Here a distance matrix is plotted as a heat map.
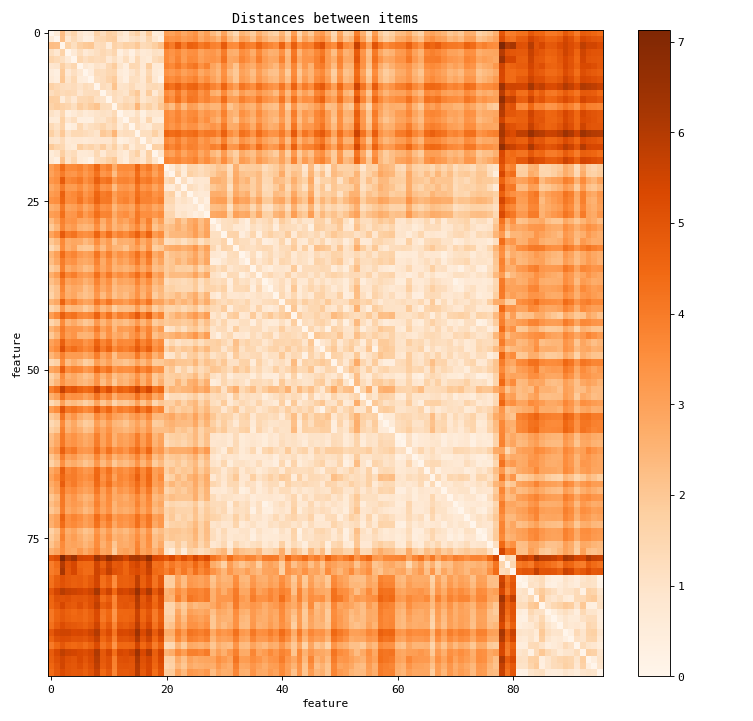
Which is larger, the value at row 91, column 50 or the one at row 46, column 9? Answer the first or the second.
the second
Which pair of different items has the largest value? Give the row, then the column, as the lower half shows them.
78, 2
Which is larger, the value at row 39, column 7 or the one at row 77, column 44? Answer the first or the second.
the first
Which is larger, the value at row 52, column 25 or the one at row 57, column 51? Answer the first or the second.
the first
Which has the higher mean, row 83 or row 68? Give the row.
83
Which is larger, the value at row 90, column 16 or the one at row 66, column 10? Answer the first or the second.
the first
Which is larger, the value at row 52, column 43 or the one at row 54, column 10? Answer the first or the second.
the second
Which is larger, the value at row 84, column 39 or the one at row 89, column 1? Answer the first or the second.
the second
